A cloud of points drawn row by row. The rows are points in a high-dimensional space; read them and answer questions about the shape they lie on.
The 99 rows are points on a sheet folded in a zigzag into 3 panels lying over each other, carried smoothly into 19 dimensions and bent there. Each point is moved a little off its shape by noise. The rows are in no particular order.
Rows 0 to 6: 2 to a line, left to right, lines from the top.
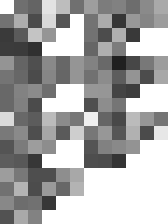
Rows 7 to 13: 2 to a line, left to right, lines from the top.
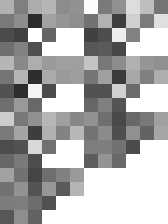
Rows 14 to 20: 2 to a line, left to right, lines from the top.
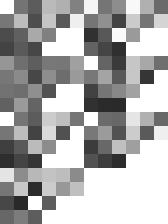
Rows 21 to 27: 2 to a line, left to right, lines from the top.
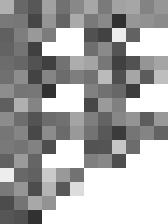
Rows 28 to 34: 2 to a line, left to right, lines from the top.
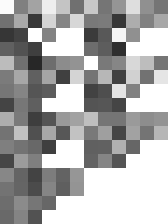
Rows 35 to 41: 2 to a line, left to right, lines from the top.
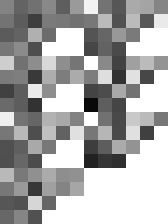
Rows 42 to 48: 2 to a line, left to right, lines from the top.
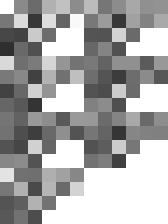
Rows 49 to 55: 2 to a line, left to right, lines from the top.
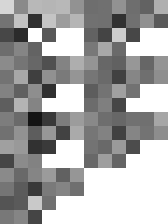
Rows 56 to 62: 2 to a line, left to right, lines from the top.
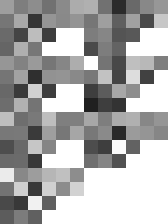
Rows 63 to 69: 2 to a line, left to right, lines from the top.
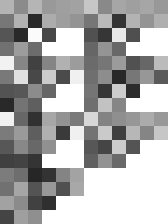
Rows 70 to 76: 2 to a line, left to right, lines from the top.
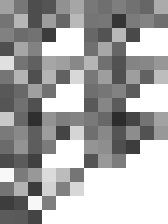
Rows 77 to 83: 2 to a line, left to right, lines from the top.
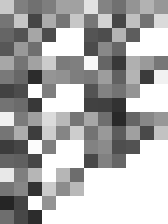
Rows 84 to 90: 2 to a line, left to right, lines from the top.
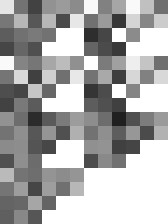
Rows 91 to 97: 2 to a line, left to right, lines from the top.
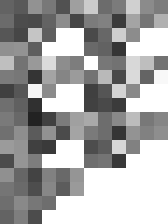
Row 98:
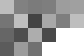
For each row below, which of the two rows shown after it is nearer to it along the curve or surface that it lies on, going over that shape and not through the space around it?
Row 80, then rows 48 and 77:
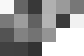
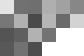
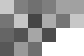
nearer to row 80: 48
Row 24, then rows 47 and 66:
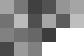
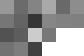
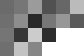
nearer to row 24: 66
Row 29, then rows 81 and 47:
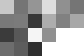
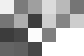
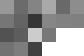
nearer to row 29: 47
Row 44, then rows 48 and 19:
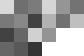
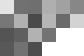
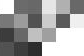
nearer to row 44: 19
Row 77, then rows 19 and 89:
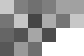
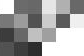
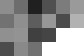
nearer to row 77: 89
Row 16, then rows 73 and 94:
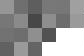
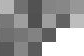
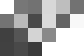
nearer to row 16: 73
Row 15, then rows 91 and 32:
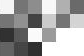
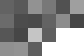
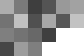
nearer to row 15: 91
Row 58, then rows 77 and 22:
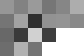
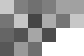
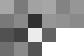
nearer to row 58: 77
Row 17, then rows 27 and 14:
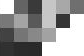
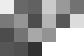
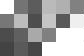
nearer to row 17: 27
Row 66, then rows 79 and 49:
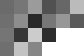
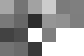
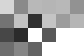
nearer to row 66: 49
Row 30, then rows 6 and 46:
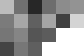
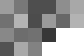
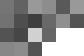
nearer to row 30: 6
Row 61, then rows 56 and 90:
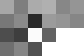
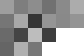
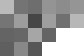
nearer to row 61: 90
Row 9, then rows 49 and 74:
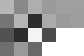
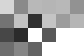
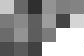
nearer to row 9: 49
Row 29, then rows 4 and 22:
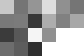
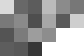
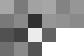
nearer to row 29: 4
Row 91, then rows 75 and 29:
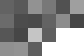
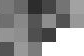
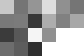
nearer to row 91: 29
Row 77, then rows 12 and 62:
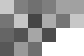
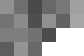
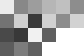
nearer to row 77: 62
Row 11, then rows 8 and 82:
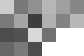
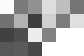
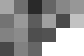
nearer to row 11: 8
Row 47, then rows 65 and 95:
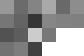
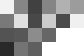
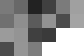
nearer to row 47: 95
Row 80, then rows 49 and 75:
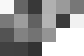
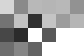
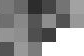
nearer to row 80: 75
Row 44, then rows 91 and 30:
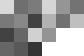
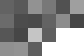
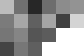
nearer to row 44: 91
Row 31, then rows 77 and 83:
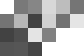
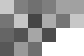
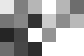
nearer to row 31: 83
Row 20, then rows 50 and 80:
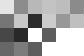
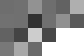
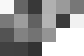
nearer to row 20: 50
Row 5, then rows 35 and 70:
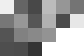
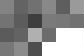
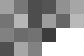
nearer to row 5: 35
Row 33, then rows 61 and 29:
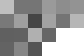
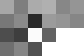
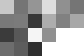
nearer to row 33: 61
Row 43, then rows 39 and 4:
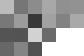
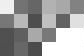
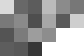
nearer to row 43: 39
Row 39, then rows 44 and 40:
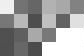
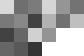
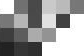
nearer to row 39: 40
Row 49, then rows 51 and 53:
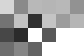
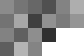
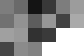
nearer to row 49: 51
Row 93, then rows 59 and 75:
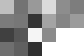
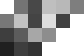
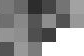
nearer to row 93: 59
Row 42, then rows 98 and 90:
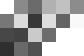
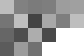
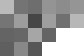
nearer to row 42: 98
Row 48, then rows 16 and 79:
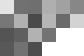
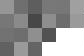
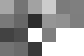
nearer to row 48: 16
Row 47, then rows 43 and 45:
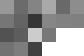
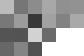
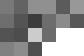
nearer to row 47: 45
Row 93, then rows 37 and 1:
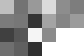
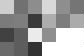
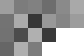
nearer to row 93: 37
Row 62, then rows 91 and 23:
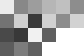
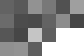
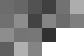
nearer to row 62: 23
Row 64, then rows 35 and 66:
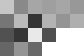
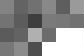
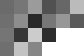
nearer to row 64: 66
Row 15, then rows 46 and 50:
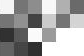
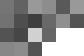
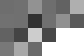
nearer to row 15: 46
